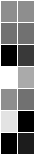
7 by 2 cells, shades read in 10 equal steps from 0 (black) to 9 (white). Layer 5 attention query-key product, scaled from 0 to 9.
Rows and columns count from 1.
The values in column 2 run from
0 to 6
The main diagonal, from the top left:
5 4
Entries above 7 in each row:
0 0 0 1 0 1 0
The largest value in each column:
9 6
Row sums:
10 8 2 15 9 8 1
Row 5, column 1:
5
